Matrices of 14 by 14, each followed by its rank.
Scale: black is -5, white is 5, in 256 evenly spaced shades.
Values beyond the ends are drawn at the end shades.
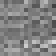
three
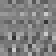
three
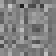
three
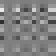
one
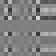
one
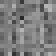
three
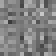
three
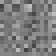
three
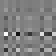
one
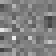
three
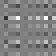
one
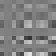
one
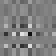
one
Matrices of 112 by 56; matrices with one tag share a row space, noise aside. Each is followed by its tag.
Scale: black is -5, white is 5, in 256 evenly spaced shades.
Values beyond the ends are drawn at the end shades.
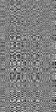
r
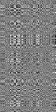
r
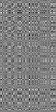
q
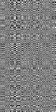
r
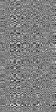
r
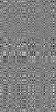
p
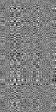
r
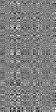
r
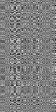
r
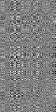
r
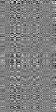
r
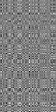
q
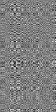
r
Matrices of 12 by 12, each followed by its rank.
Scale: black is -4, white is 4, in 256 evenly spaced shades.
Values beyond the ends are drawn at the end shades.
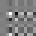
one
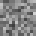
full rank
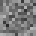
full rank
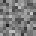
full rank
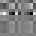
one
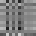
one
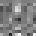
two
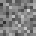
full rank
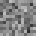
full rank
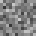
full rank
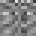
two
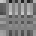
one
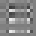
one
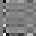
one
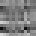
two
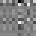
two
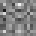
two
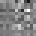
two
